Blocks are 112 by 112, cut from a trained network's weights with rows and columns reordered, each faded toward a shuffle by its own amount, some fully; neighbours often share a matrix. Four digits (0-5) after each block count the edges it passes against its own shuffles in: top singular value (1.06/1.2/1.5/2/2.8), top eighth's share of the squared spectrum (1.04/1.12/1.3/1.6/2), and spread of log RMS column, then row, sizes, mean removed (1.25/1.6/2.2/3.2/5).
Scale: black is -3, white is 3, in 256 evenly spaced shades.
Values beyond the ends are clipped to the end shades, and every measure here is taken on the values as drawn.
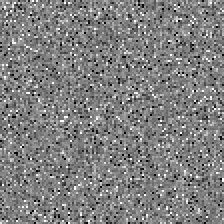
1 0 0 0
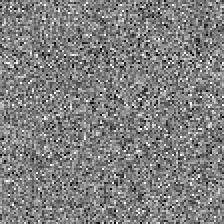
2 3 1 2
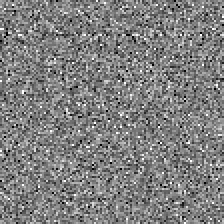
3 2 0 1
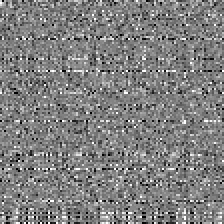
5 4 1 4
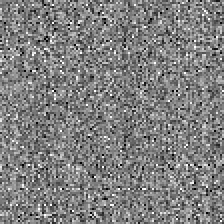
3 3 1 2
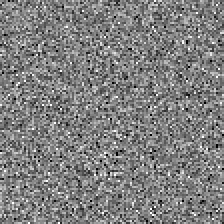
2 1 1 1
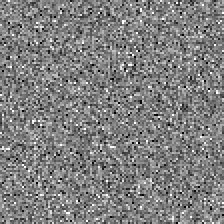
1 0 0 0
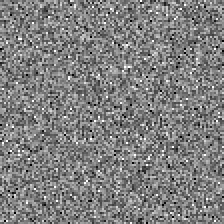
0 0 0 0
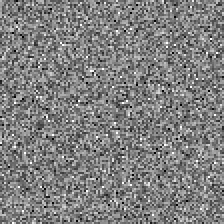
0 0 0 0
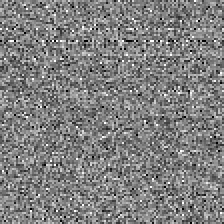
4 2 0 2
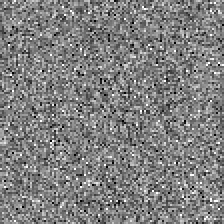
1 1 0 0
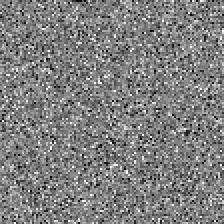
0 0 0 0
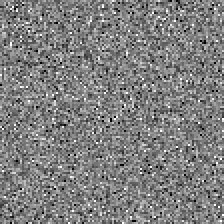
0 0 0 0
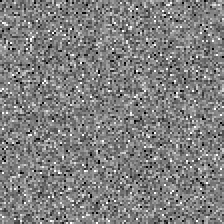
0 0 0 0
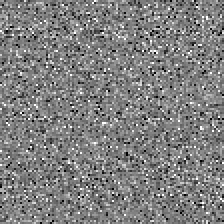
3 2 0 2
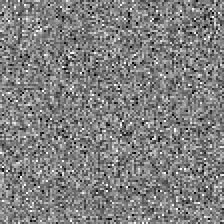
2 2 0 1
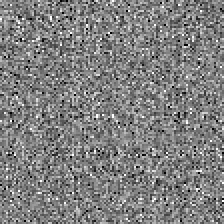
2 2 1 2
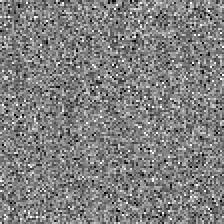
1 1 0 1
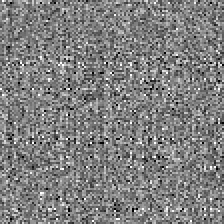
3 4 1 3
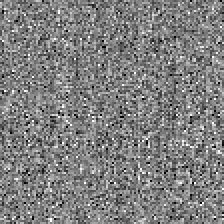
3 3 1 2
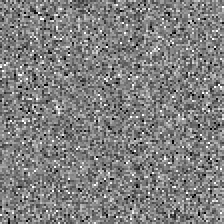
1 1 0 0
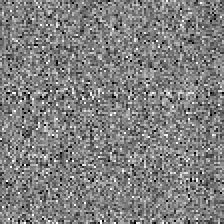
2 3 1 2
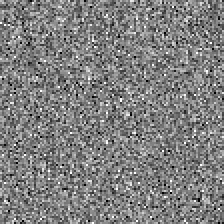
1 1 0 0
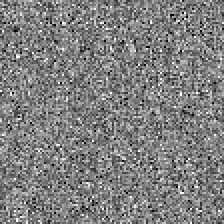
2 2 0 1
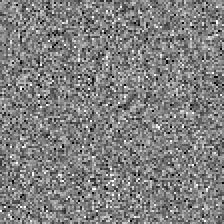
3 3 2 1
